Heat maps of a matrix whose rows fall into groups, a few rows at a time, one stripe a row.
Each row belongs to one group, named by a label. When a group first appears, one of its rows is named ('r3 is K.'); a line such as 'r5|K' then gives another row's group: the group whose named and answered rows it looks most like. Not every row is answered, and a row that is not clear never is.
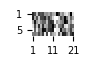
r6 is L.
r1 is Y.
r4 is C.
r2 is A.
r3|A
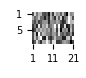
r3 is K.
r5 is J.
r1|A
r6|J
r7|A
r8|Y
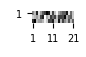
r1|A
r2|L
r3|C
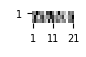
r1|C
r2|C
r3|C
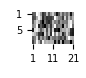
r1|Y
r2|A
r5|Y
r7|K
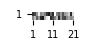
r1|A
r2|L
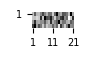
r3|Y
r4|J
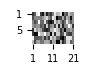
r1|A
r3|C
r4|K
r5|A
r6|J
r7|K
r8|Y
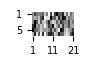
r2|L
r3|J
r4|C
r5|J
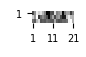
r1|A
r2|K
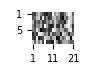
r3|K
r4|C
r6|J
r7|Y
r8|C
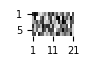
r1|J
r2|Y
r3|L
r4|A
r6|Y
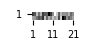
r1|A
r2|L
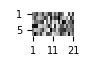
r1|C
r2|Y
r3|L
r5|L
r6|J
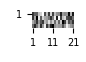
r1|J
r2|J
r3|L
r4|C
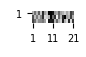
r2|L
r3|C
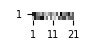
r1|J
